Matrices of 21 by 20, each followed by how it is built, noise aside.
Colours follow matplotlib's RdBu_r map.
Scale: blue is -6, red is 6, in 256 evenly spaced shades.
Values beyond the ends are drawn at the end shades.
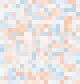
noise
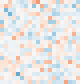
noise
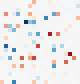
sparse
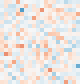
noise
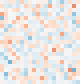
noise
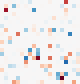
sparse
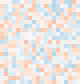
noise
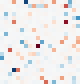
sparse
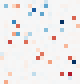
sparse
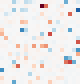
sparse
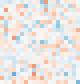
noise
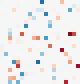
sparse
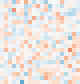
noise
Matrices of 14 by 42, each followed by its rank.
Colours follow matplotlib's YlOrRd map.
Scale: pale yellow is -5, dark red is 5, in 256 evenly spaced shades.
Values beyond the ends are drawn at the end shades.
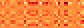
two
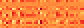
two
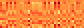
two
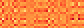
two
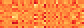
three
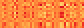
two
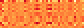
two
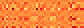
three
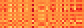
two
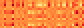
two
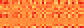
two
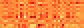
three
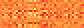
three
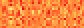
three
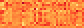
three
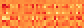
two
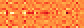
three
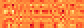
three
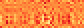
three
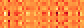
two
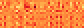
three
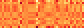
two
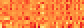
three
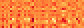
three
